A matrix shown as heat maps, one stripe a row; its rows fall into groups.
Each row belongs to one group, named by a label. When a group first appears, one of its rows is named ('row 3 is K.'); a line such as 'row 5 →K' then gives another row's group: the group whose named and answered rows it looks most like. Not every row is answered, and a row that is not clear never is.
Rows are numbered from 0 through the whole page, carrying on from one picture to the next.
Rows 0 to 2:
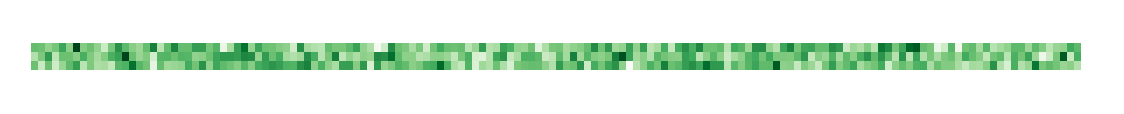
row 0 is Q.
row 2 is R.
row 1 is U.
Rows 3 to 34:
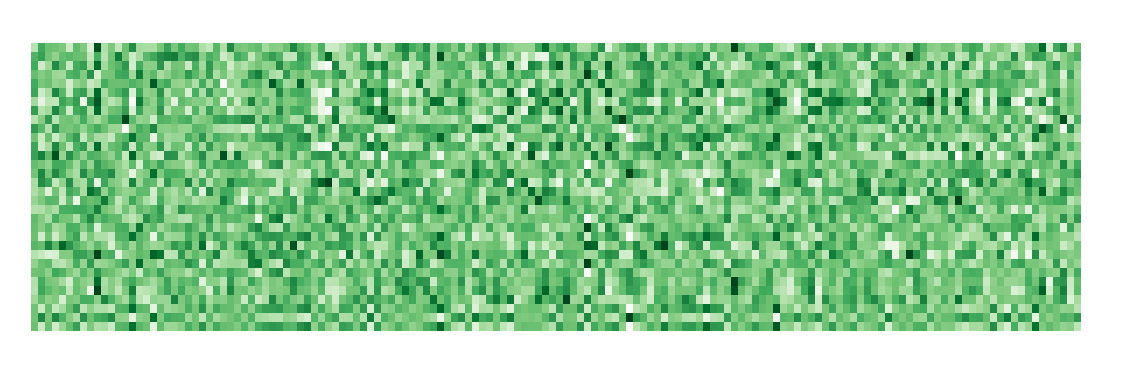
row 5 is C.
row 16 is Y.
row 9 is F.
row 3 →Y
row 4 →Q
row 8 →C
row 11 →U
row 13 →R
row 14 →C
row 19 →F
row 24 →R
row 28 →Y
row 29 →Y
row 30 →Y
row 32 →R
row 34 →R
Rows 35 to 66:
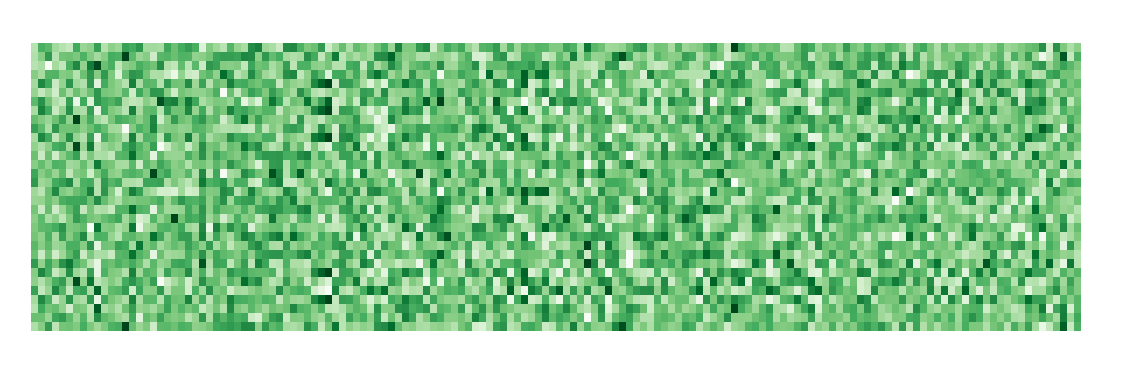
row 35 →Y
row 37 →F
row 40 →F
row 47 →R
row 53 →R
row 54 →Q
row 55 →Y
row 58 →R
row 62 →C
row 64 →Y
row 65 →Y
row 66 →U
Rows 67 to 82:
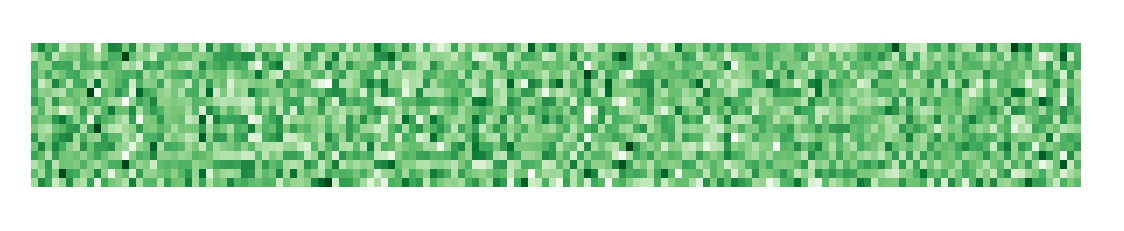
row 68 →U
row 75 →Y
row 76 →F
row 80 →U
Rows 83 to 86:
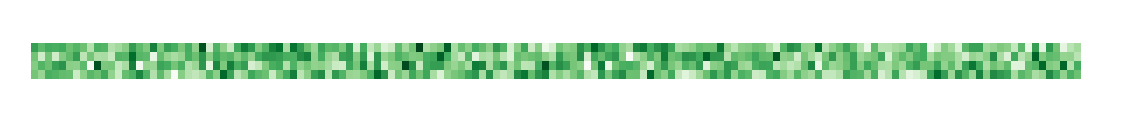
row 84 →R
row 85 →Y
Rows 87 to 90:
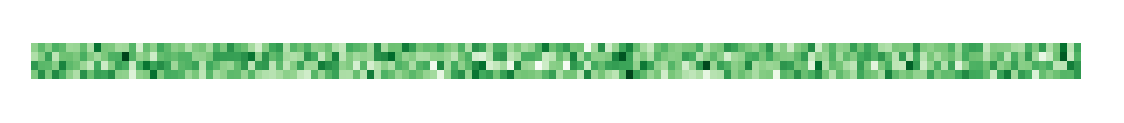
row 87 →Y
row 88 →U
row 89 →Q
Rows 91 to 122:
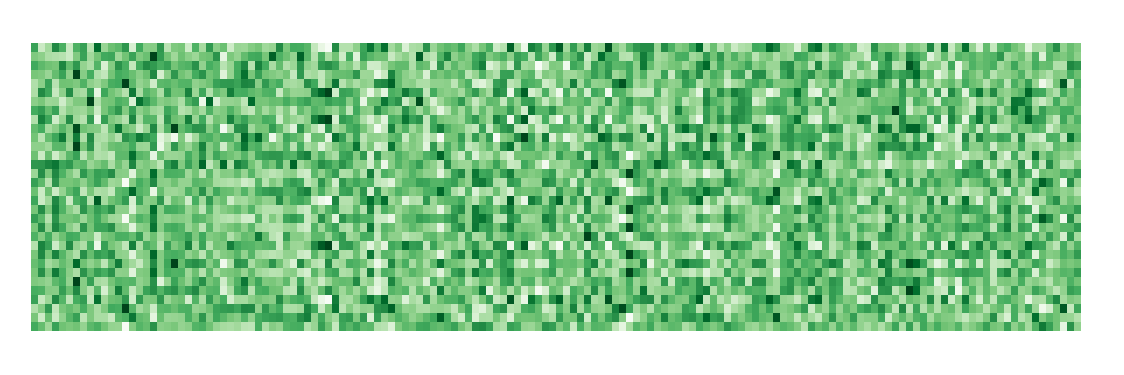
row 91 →C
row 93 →Q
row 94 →Q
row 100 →Q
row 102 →Q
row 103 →R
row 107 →R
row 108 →C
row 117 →Q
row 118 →Q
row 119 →C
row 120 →U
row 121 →R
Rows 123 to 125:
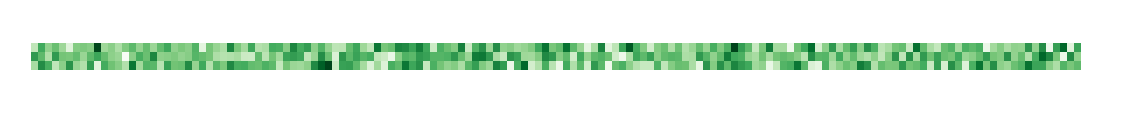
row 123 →Y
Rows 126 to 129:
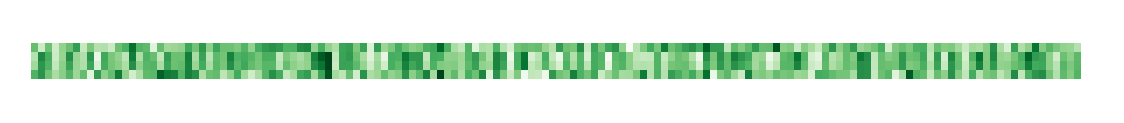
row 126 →R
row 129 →Q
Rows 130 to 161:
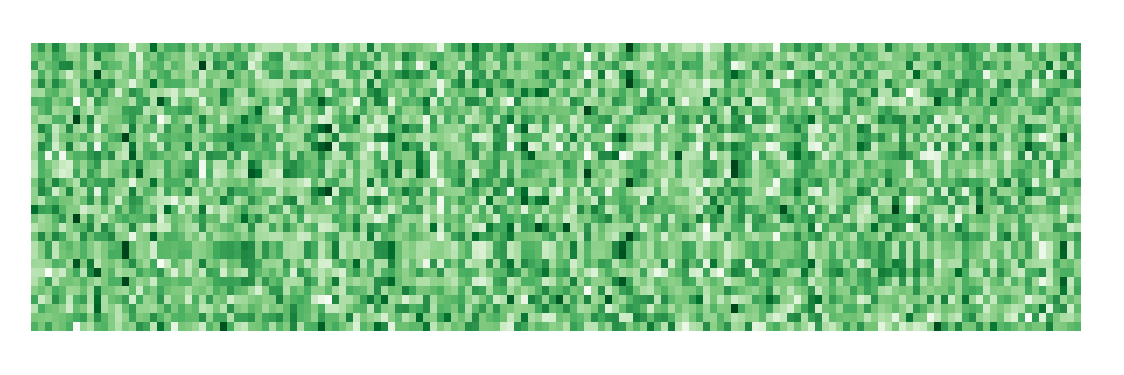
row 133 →Y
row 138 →Q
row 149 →Q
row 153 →U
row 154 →Q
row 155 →F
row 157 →Y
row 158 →C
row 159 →Y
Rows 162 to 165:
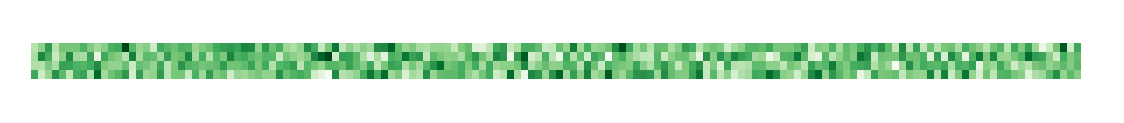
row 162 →U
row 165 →C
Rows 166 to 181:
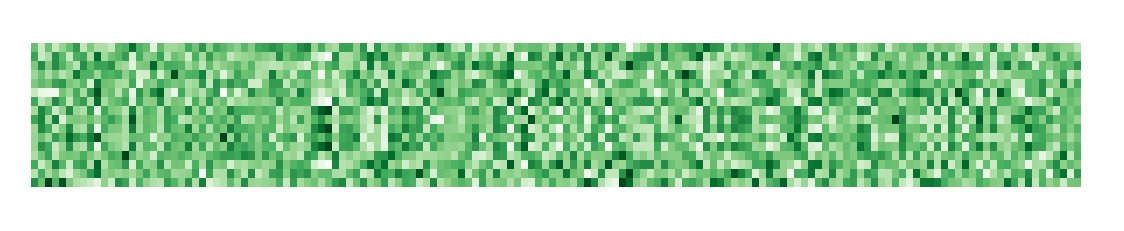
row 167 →C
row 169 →Q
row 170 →Y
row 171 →F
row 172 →C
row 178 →U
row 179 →C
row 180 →Y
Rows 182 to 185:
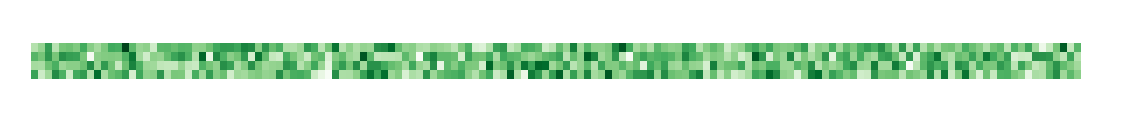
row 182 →U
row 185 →C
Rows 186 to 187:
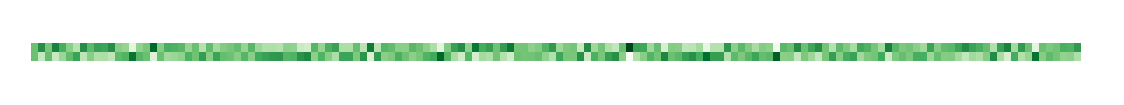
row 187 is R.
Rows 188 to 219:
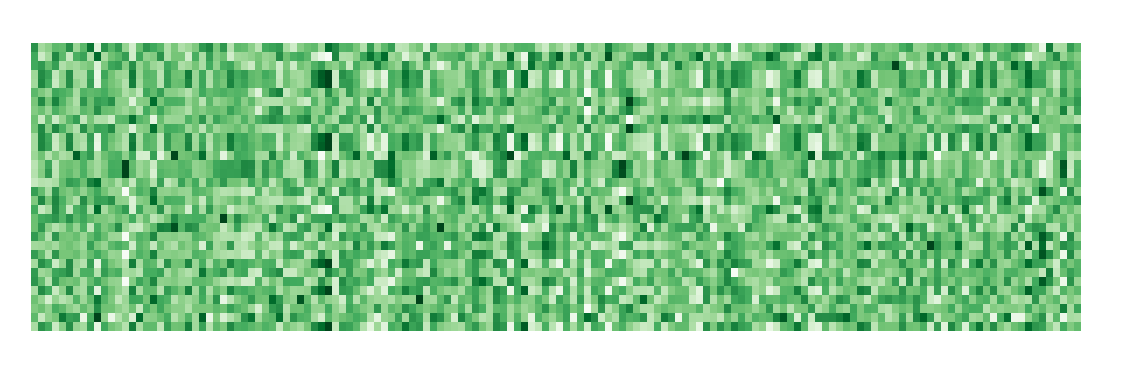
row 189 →C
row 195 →Y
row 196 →R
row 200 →Q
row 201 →U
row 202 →U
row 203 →F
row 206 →C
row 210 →F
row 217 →Y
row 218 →F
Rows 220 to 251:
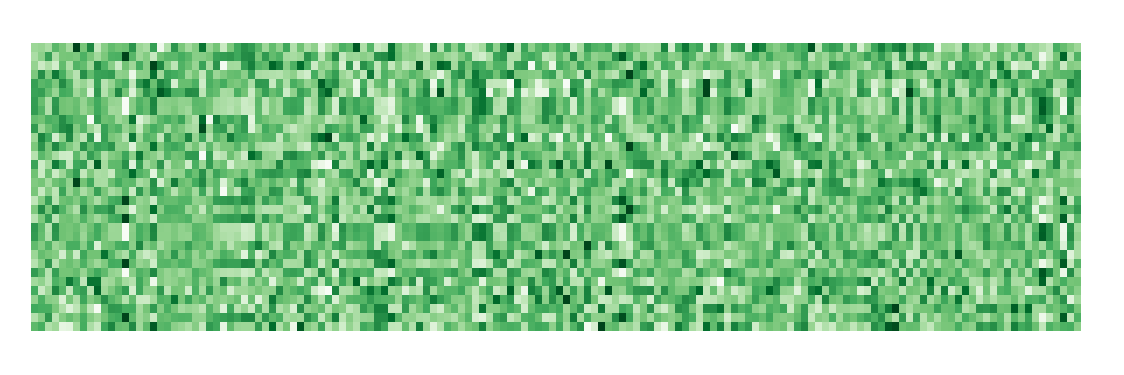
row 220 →Q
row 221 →U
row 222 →F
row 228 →Y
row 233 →C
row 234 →R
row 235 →Q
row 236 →F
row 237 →U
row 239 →U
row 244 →U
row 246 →F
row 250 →U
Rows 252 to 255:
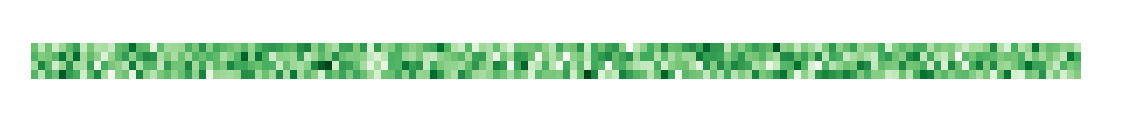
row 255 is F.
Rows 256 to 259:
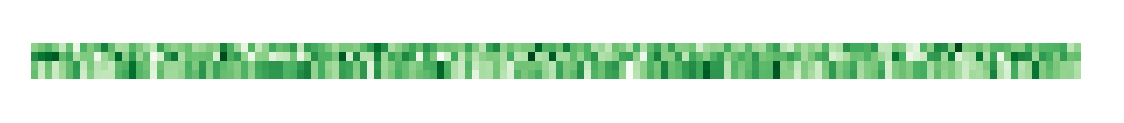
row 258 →R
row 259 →R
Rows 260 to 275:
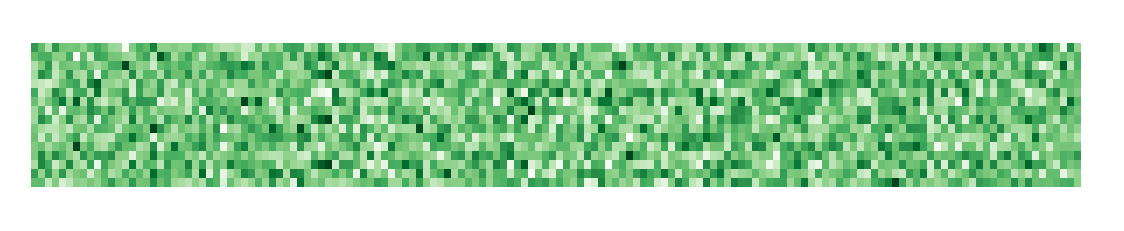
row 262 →U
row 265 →C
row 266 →Q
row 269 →F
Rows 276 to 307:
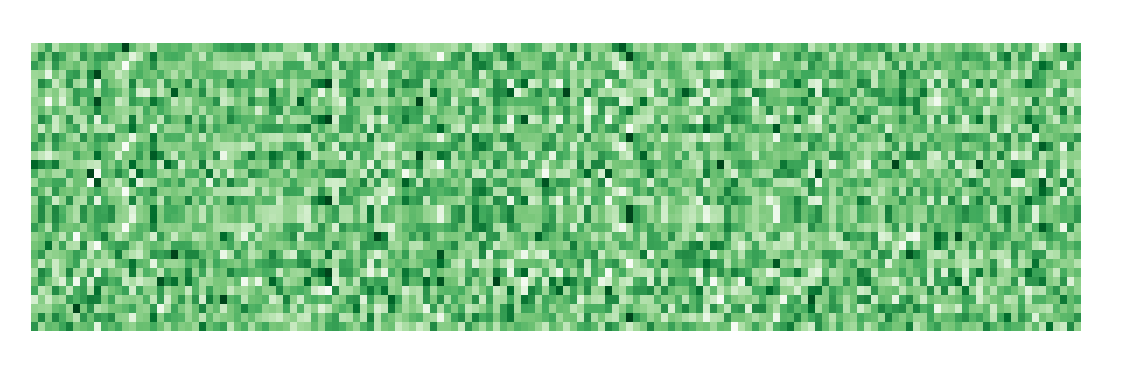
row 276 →U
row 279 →F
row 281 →Q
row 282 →F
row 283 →Y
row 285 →R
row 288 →F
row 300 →R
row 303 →C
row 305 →Q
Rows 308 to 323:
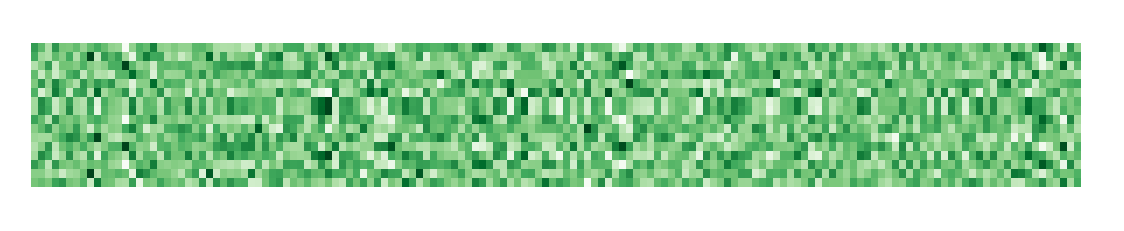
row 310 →U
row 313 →C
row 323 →Y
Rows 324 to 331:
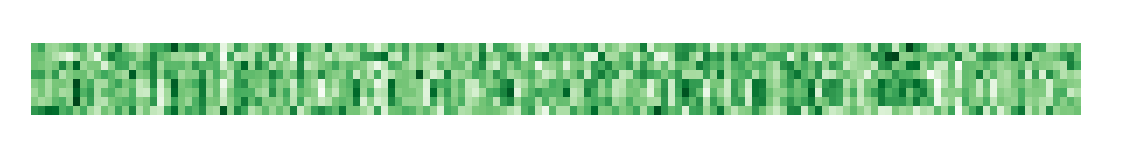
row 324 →Q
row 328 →Q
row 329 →Q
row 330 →Q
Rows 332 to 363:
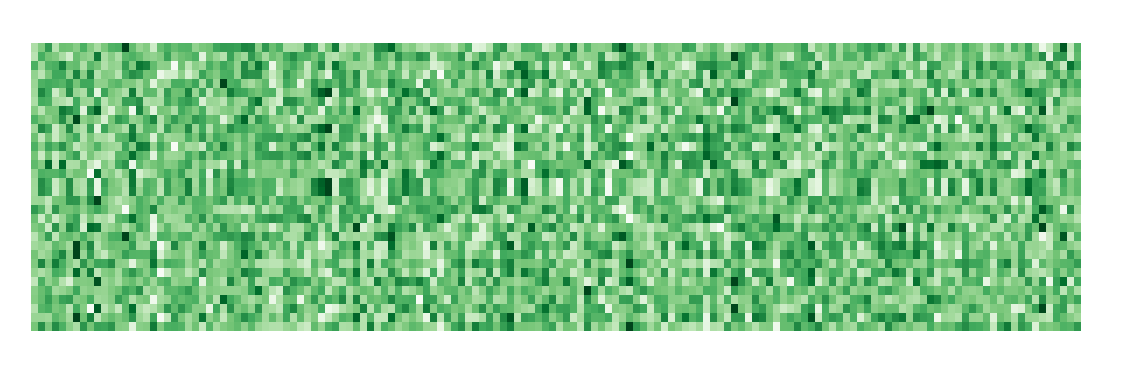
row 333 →Y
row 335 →Q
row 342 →R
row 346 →Y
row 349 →F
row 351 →R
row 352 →F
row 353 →U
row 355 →Q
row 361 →Y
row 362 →Q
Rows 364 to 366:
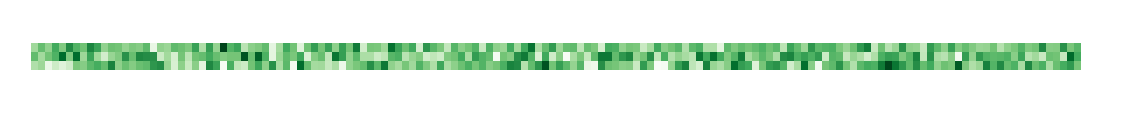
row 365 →Q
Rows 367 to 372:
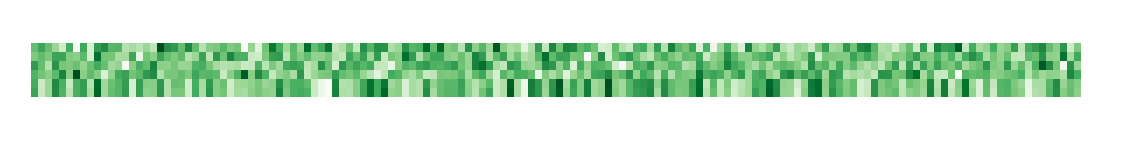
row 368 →Y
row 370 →Q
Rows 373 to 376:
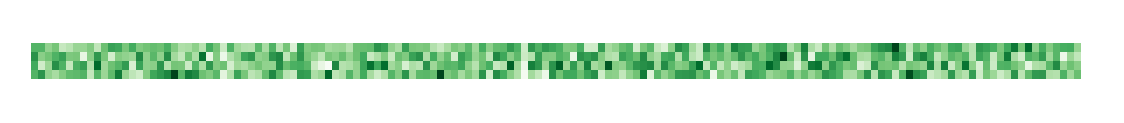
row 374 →F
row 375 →C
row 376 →Q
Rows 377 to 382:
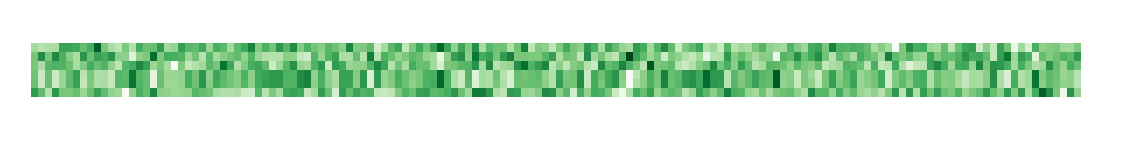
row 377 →F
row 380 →R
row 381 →R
